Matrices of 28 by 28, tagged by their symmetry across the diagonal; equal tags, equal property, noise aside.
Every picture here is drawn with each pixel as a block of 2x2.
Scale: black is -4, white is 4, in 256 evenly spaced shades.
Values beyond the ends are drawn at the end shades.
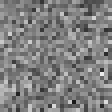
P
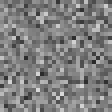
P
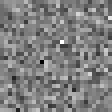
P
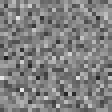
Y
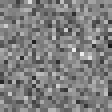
Y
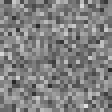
Y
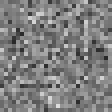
P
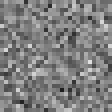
P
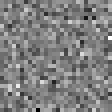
P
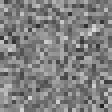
Y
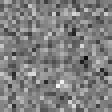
P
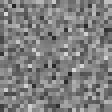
P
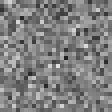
P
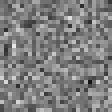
Y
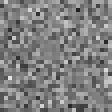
P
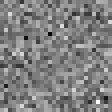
Y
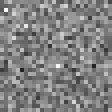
Y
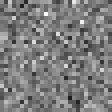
Y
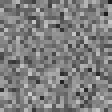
Y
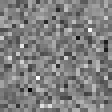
P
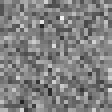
Y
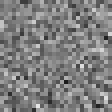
P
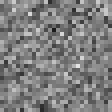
Y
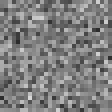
P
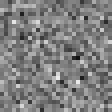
P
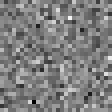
Y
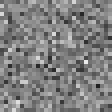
Y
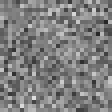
P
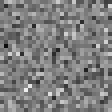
Y
